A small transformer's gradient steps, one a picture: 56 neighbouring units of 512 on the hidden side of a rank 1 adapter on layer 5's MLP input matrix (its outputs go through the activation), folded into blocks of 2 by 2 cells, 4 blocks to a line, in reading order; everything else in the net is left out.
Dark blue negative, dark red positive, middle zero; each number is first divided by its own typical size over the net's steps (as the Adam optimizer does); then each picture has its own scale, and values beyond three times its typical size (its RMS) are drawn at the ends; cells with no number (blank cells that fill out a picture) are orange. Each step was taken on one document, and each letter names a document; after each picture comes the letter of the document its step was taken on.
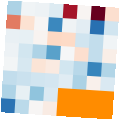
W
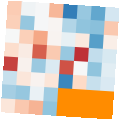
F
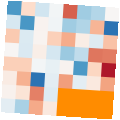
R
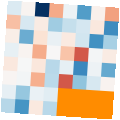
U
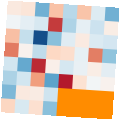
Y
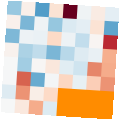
R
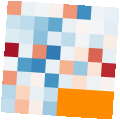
F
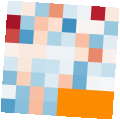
U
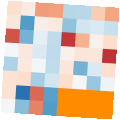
U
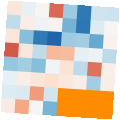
F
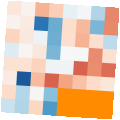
Y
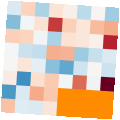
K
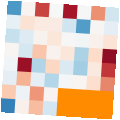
W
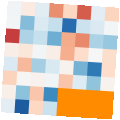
U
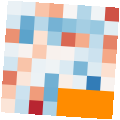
U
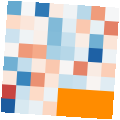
W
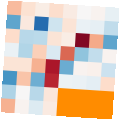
K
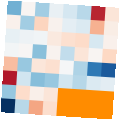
W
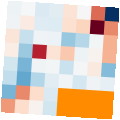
K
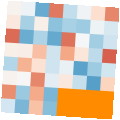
U
